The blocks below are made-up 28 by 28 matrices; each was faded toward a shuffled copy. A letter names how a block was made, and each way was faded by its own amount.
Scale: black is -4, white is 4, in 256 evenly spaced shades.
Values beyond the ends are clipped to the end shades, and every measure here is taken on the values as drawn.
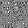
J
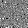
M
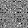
J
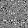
M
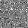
M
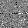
M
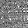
J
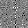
J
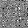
J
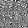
M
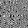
J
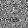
J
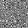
J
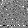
M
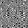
J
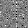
J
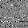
M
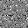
M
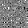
J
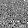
M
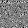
M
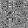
J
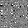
J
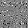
J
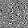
J
